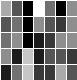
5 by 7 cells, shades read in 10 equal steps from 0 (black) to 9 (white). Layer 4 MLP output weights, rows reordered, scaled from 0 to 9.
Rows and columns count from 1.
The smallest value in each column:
1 1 0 1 2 0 2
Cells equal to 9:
1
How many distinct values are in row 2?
5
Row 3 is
4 5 0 1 2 5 5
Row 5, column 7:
3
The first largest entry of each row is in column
4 4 2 3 3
